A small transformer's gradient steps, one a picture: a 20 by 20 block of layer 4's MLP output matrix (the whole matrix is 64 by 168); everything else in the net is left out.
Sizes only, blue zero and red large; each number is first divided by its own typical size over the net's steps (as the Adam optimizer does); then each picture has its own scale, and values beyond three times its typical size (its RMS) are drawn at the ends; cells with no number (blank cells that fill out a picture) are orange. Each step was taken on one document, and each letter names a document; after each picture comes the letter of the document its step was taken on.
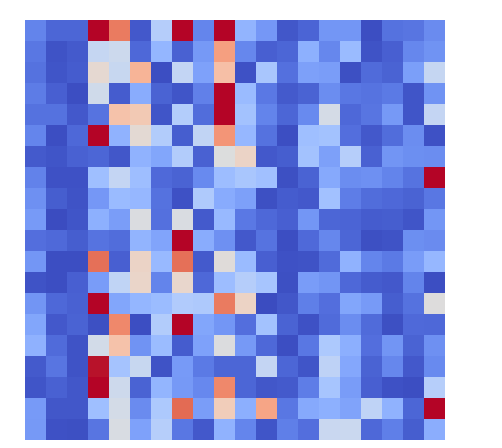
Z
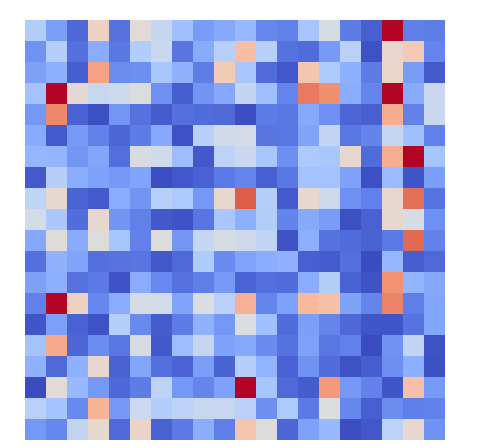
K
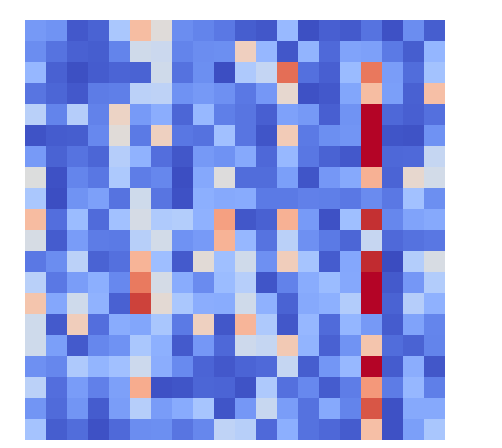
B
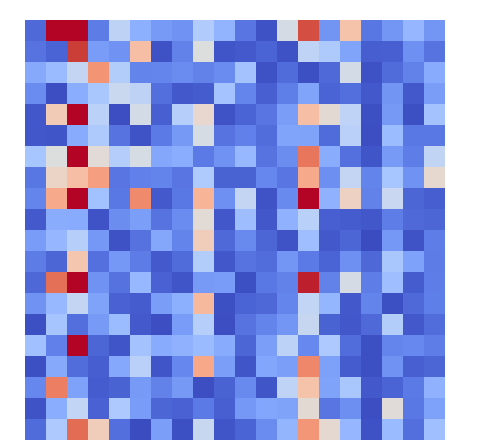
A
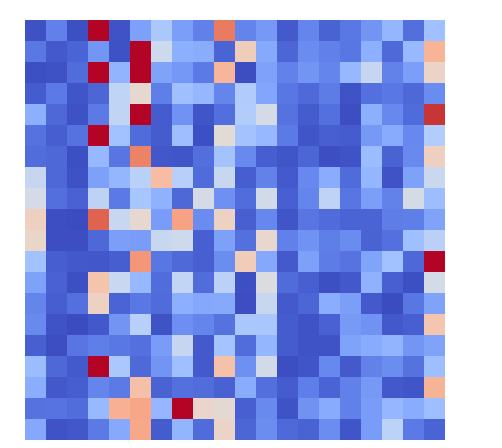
Z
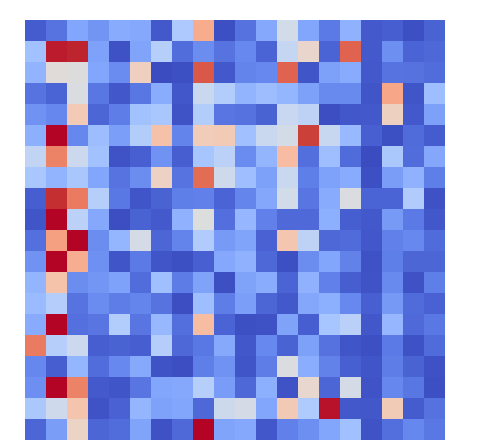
A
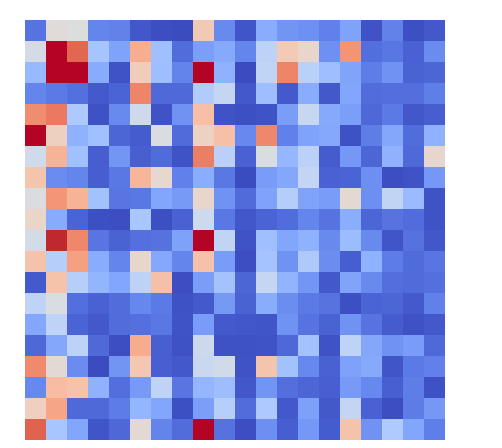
A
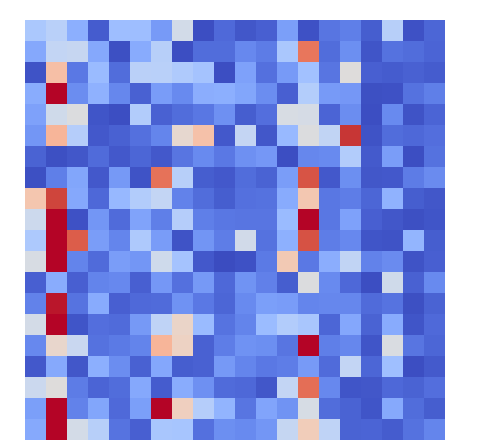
A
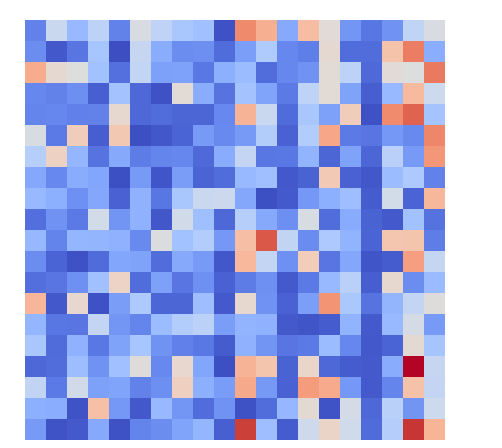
K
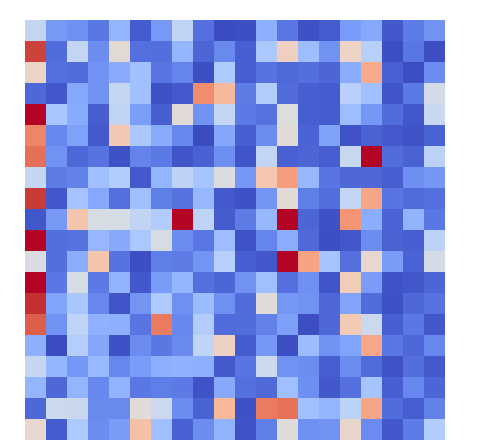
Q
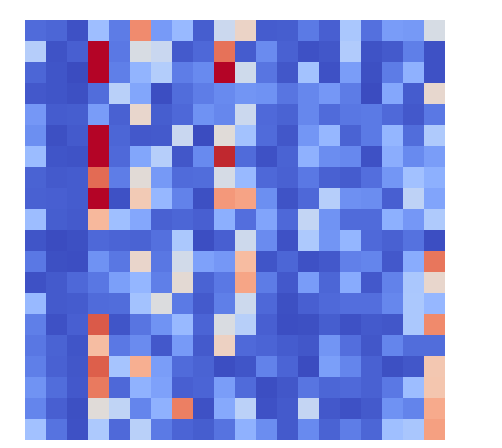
Z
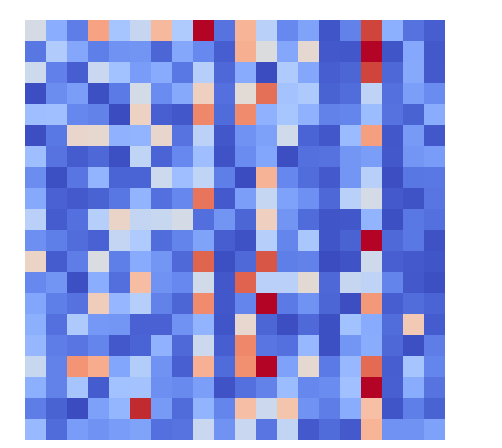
B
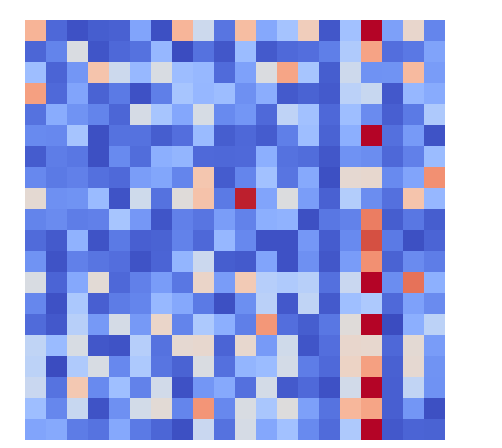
B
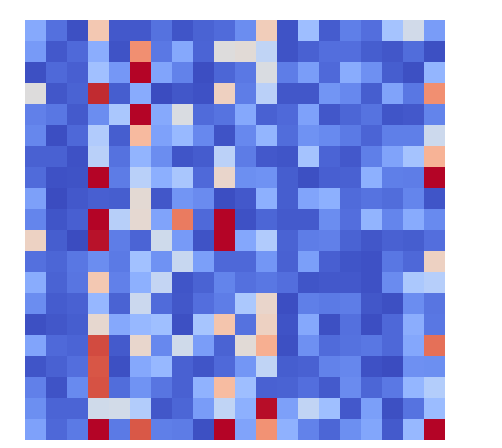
Z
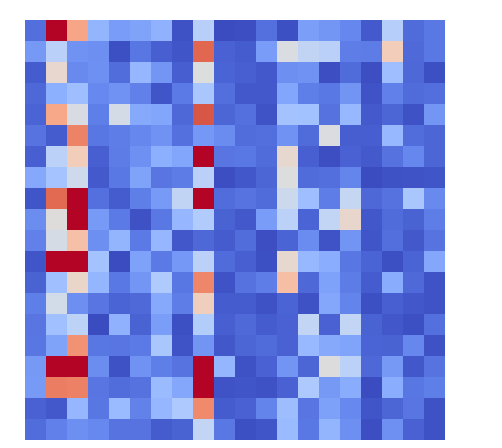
A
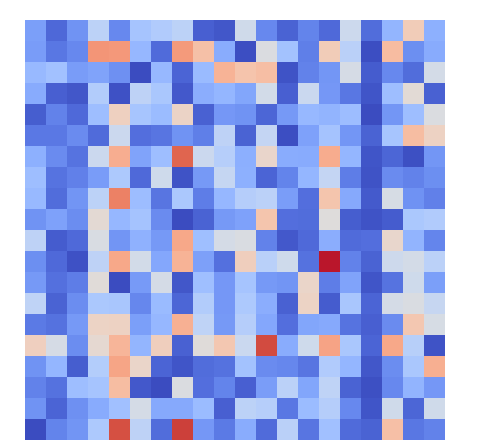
K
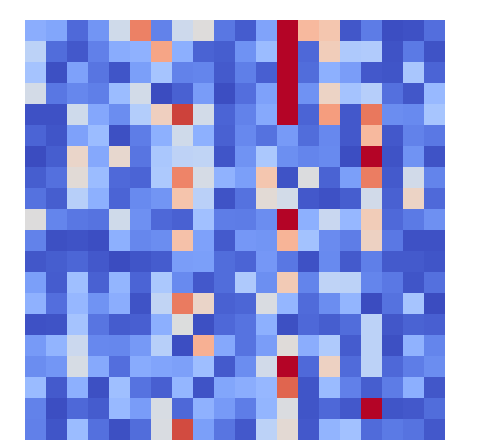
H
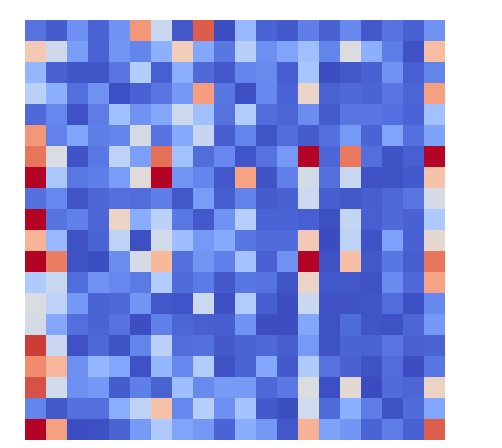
Q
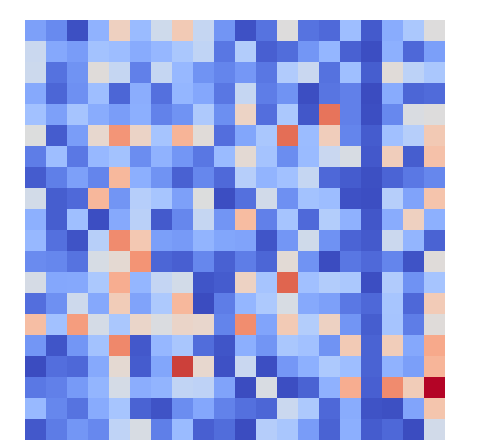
K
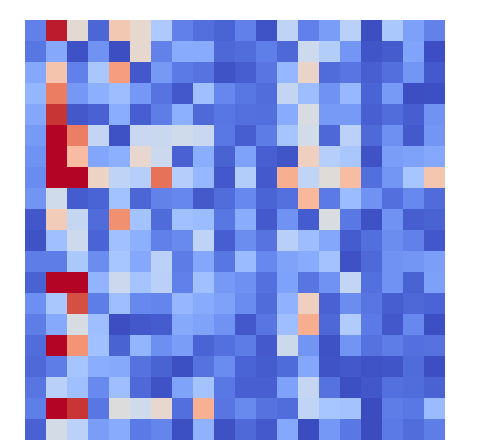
A
